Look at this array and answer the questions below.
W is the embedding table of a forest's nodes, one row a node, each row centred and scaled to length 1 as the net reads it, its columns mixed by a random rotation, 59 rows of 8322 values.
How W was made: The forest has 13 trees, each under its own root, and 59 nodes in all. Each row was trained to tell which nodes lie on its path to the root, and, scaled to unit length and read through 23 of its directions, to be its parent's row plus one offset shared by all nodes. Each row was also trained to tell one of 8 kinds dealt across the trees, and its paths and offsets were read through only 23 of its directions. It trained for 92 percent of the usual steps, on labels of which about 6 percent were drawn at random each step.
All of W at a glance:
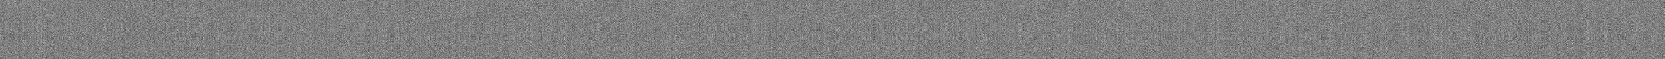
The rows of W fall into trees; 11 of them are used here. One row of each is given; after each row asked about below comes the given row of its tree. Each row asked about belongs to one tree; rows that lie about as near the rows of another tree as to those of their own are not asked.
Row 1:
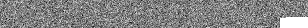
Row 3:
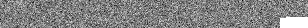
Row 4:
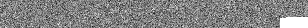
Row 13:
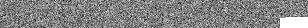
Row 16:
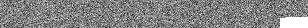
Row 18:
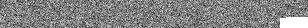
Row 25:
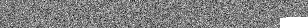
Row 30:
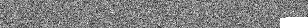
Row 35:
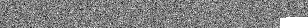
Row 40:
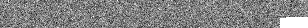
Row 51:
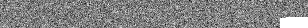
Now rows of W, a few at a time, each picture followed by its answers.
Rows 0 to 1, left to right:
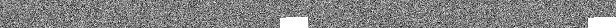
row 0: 25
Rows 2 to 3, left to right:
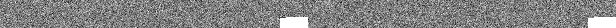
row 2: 18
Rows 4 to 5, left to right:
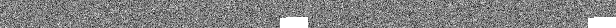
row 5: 3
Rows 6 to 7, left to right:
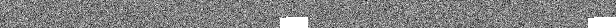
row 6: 3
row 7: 25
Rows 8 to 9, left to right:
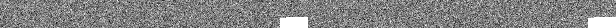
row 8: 40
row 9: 25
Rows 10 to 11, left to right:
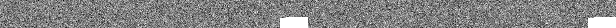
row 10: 13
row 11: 40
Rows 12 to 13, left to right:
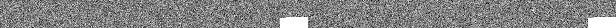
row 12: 4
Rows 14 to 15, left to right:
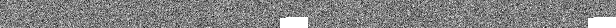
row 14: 18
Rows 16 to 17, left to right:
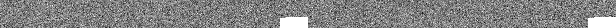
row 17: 4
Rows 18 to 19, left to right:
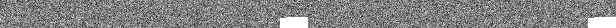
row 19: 51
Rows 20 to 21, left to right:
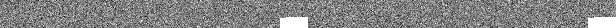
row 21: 1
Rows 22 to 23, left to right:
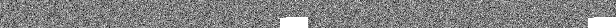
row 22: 16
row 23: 30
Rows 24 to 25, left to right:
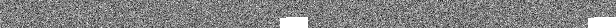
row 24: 30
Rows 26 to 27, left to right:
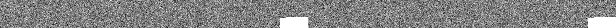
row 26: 18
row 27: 30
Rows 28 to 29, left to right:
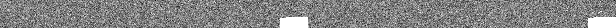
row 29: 30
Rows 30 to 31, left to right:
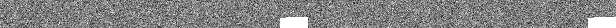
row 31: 16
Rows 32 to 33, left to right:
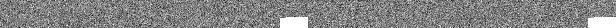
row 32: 13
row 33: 4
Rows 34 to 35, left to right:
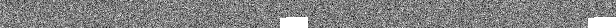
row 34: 16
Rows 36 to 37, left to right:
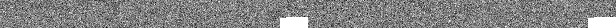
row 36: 35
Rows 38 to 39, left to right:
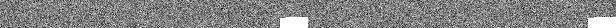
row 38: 13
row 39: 13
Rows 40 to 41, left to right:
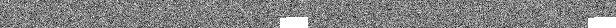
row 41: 35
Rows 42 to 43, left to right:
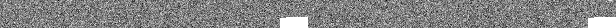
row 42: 25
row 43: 40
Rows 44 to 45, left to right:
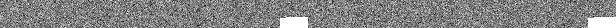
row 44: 18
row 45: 16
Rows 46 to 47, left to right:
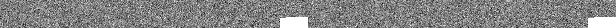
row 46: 13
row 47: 40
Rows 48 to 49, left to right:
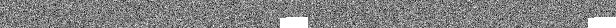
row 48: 51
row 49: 25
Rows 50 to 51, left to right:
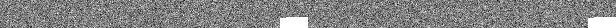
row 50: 35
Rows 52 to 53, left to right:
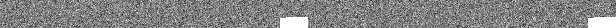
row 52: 1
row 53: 13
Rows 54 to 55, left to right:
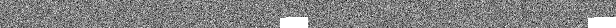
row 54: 30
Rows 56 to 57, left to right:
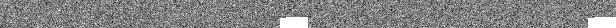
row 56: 35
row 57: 16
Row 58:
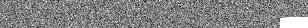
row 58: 25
